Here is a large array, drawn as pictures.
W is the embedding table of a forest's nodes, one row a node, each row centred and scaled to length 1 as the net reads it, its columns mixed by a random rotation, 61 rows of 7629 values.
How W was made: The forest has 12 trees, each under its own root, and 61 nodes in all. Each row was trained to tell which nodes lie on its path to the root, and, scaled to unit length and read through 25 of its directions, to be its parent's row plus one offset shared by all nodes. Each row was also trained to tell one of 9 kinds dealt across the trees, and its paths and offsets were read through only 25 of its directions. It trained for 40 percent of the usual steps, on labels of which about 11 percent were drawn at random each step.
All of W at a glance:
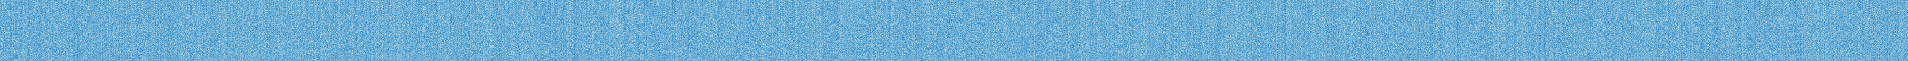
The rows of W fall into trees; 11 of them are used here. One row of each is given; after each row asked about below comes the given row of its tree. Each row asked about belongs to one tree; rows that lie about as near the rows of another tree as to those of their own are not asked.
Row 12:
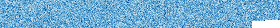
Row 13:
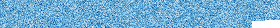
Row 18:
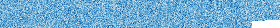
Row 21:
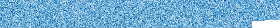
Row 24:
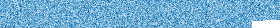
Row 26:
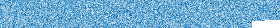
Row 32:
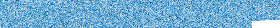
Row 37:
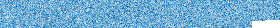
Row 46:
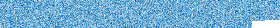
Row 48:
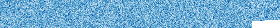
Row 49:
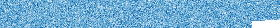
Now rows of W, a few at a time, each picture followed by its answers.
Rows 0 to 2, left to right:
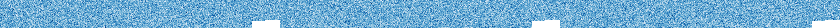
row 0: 21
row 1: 18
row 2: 13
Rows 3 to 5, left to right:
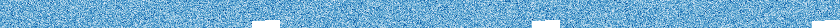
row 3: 21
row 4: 48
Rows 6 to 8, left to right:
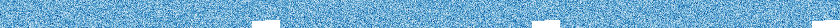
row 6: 13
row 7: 18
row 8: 37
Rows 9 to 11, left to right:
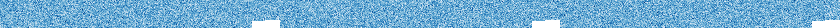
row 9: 13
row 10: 12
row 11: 13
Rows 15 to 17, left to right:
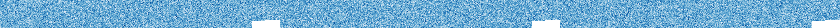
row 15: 32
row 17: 49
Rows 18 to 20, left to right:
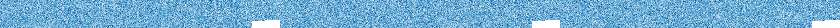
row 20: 46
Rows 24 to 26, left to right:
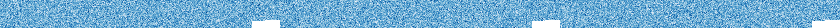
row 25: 24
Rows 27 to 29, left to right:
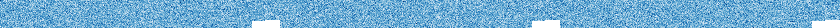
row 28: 46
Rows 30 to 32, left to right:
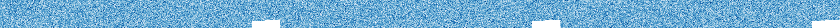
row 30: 26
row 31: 13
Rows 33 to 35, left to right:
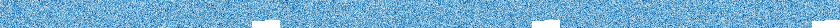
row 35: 18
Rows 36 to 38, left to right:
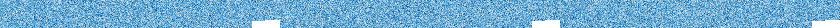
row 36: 32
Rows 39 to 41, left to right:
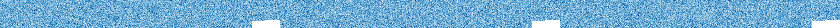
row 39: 37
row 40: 46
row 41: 48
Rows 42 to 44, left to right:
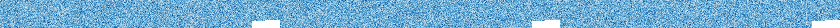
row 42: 12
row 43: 26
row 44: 18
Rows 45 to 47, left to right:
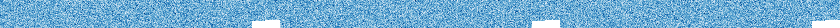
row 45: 13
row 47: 37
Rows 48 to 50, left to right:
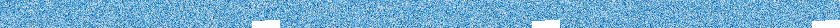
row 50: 12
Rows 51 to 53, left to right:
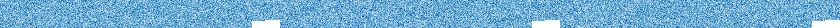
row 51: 26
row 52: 26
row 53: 24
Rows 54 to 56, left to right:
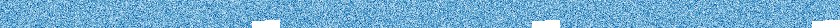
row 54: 49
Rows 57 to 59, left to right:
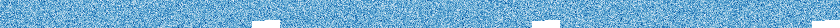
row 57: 18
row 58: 18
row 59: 26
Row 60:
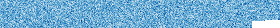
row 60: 12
